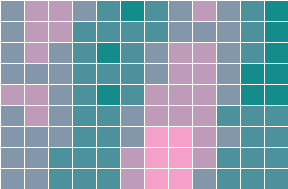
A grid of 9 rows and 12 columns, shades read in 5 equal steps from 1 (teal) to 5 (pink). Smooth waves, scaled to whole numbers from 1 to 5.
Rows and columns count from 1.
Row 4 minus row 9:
0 0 1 0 0 -2 -2 -1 1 1 -1 -1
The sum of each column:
28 32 27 19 16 23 33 37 34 24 16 13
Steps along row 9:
same down same same up up same down down same same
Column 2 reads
4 4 4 3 4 4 3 3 3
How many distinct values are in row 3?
4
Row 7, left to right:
3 3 3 2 2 3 5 5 4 3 2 2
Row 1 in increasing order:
1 1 2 2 2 3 3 3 3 4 4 4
